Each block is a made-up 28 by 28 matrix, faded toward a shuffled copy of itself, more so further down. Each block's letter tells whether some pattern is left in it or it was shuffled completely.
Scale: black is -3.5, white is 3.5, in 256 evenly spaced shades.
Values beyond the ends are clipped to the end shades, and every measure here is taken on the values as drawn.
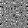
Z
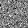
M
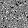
M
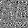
Z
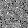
M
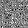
Z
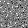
M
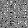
Z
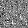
M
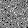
M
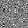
Z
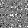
Z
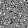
M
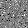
M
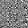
Z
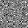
Z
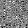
Z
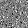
M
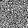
M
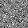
M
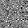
Z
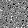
M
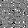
Z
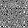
Z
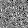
M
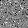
M
